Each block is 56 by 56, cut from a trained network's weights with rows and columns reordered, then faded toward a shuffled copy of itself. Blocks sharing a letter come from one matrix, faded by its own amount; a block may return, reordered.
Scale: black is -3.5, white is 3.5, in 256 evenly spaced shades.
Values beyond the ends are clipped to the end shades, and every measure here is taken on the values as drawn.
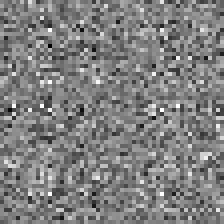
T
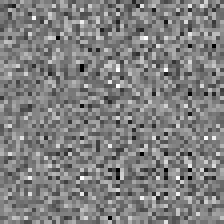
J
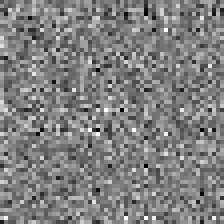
T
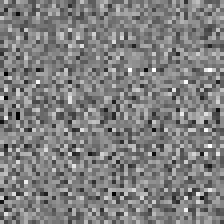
T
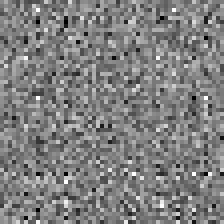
J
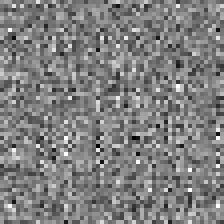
J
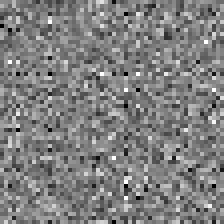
J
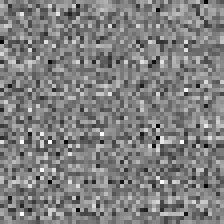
T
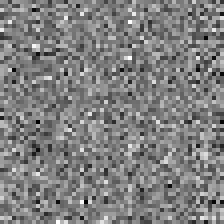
J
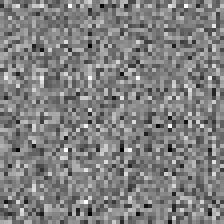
T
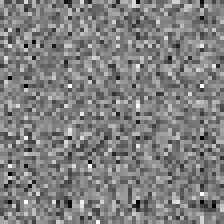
J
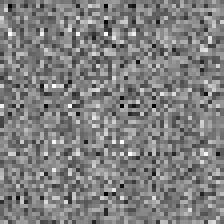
T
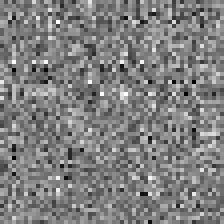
T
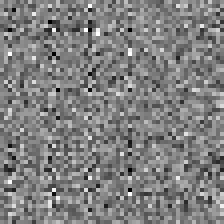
J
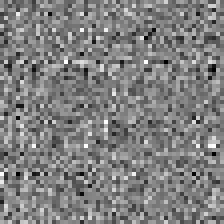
T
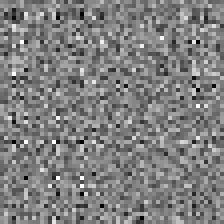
J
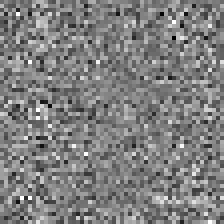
T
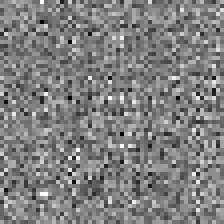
J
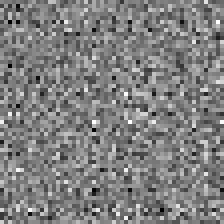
T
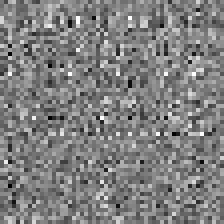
T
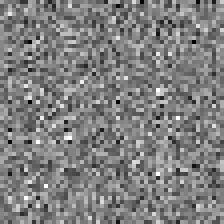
J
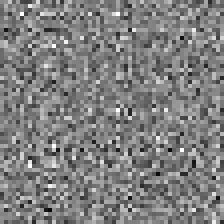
T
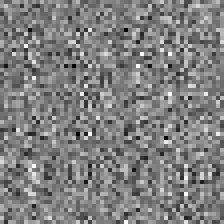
T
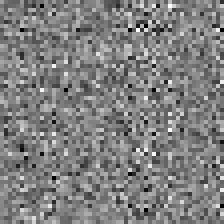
J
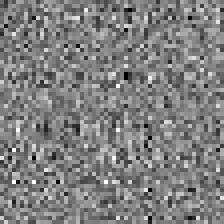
T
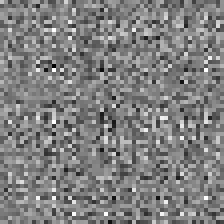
T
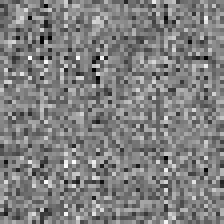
J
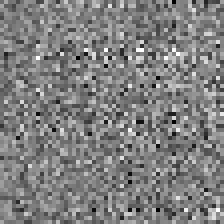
T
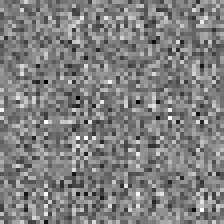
J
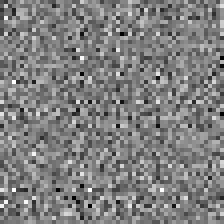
T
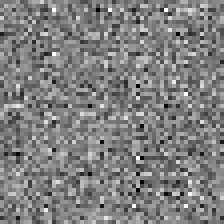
T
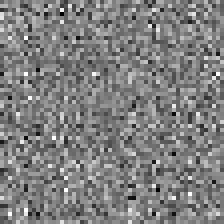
J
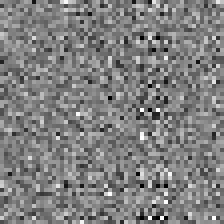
J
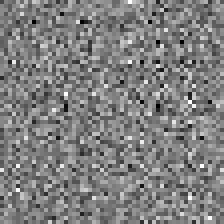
J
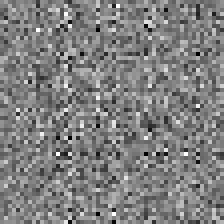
J
